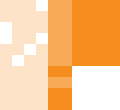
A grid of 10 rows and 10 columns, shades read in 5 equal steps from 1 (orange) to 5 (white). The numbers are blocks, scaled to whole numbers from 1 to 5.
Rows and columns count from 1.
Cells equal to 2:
14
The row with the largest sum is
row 8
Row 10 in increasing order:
1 1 4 4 4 4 5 5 5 5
